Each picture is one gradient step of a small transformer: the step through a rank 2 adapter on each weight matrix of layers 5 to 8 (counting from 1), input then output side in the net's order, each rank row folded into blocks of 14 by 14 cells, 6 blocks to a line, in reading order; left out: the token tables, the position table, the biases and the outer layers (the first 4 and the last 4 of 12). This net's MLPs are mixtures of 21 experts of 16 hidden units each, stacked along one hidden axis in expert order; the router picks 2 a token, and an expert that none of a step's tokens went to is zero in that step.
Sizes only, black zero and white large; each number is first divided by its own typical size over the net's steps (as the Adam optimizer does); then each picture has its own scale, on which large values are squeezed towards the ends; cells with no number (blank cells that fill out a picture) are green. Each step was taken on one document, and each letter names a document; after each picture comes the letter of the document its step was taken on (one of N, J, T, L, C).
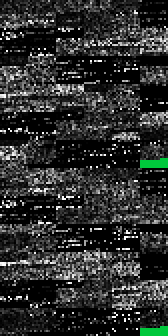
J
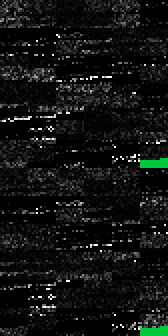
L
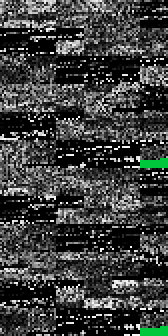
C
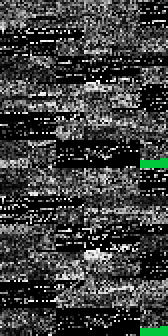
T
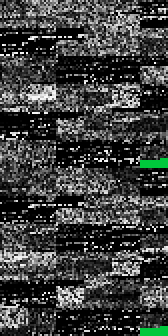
C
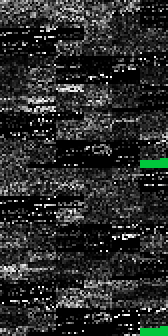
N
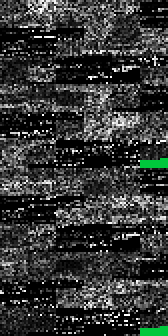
N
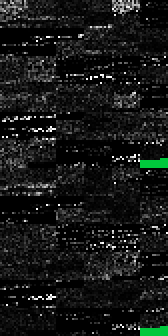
L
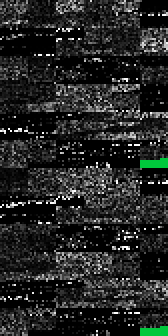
J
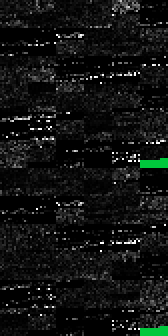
L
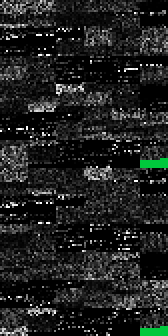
J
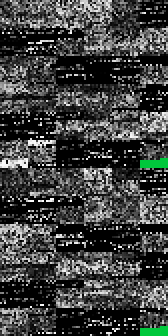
T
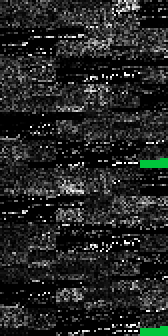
C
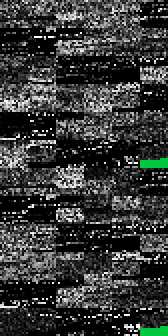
C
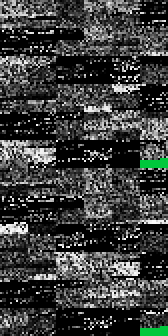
T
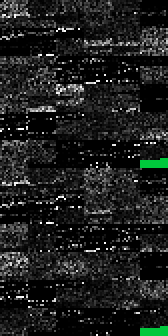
J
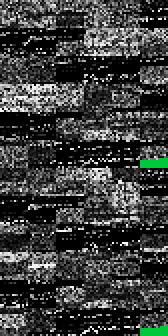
C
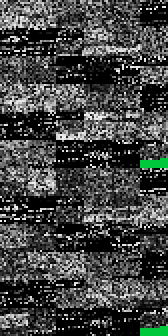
T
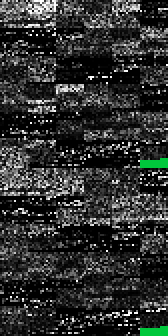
N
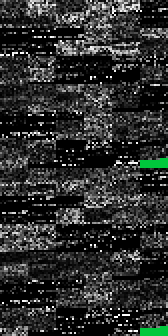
N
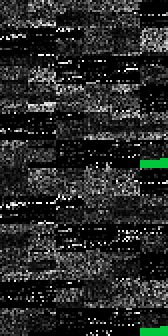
J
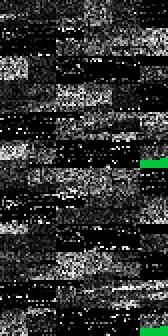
J
